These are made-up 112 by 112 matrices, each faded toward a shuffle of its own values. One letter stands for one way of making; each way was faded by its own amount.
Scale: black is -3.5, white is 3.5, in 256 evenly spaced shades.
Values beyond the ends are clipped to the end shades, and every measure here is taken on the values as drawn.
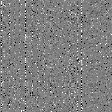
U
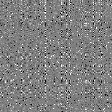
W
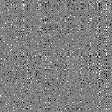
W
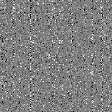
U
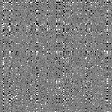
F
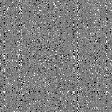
U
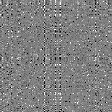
W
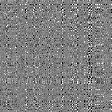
F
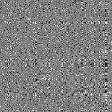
W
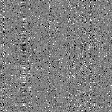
U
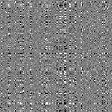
F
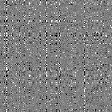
F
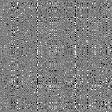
F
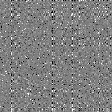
W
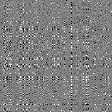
F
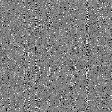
U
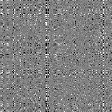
F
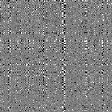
F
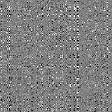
F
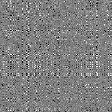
F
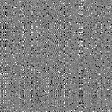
W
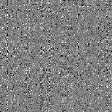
U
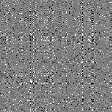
W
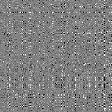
F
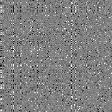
W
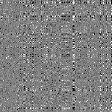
F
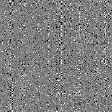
U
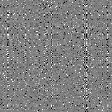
W
